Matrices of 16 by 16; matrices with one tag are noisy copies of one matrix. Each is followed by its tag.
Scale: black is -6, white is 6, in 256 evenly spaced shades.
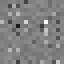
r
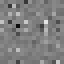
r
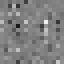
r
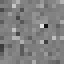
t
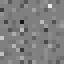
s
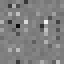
r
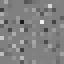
s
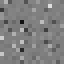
s
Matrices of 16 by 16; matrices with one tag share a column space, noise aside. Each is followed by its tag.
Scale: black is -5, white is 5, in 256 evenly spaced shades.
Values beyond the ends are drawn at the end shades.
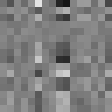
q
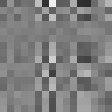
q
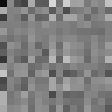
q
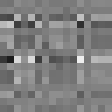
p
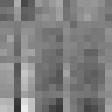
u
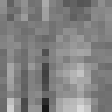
u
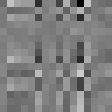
q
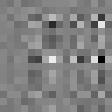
p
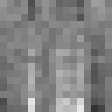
u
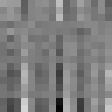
u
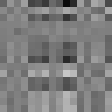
q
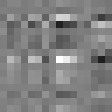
p
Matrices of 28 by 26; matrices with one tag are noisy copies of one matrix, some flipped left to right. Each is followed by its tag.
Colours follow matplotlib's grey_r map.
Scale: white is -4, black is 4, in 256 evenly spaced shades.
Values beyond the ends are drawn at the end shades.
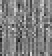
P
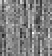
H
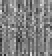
P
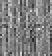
P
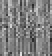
P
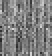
P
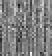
P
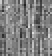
H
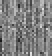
P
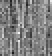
H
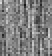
H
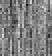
H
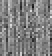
P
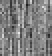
H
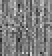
P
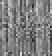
P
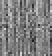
P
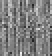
P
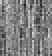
H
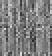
P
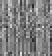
P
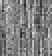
H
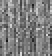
P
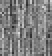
H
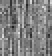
H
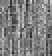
H
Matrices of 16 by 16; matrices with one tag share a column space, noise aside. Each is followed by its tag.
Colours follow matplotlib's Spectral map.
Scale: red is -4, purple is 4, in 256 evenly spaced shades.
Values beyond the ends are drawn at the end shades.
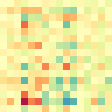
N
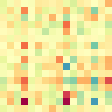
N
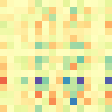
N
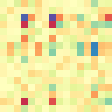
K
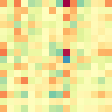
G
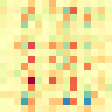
N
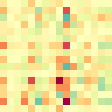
N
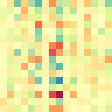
G
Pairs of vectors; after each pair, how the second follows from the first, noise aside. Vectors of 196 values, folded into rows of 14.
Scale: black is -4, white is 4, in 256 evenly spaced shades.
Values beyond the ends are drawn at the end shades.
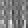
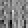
negated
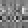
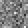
shuffled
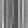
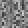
sign-scrambled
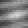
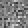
shuffled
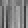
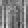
negated
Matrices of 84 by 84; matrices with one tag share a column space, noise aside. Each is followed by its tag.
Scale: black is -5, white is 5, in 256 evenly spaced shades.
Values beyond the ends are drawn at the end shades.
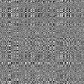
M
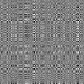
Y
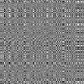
M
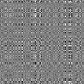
M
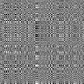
Y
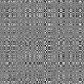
M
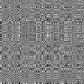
Y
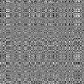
M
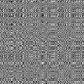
M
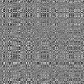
M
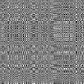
Y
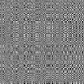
Y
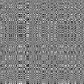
Y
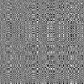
Y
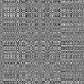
M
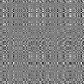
M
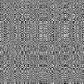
Y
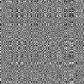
M
